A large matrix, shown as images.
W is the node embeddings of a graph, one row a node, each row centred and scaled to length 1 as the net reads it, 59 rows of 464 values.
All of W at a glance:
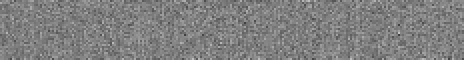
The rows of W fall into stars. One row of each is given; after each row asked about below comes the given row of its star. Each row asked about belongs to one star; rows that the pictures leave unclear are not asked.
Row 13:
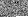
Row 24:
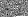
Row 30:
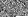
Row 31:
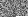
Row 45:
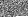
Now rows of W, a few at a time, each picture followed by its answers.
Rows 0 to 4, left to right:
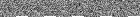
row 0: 45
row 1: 24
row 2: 24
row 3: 31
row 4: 31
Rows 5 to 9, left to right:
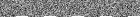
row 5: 13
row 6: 45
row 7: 45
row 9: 30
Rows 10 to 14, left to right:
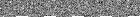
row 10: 24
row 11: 30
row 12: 13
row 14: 24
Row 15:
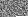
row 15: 31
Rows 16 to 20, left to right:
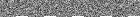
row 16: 45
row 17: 24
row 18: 45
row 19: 31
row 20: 13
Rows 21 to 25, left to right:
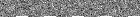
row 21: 30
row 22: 13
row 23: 13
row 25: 45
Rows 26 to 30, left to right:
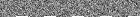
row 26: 31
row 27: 31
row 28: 13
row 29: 24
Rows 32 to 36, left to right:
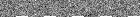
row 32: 31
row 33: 24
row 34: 13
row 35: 13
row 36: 24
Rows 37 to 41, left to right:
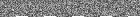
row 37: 13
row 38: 13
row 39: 30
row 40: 30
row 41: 45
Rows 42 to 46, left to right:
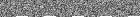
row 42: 13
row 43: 45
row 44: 30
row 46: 24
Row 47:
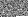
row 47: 31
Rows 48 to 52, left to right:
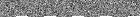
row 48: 45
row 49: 30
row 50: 30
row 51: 24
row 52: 30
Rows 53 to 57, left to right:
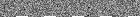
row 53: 31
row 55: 30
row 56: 13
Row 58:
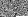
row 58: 31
